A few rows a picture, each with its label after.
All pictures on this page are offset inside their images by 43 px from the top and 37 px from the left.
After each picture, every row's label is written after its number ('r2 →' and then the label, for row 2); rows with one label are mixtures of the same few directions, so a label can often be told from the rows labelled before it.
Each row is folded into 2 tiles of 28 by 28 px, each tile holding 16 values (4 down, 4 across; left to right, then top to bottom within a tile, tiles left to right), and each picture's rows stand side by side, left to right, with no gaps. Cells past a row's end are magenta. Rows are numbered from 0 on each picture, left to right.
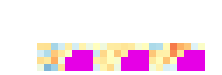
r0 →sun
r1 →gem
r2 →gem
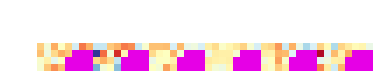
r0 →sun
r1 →gem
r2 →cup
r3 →sun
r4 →cup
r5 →gem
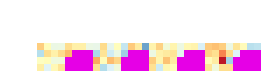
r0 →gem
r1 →sun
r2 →sun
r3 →cup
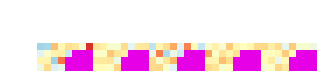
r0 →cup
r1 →sun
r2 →sun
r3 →gem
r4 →cup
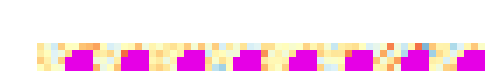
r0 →cup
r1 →gem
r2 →sun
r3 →sun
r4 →gem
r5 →gem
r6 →sun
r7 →gem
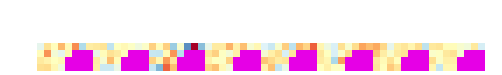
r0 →sun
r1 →sun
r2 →sun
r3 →sun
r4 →cup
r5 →cup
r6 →cup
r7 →sun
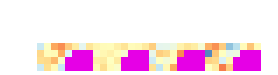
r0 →gem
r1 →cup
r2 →gem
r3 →gem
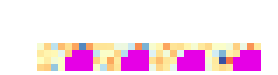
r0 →sun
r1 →sun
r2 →gem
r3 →cup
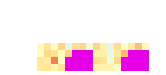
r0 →cup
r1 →cup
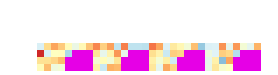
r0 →gem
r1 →cup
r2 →cup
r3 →cup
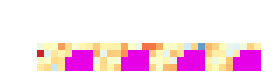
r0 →gem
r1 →sun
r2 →cup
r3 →gem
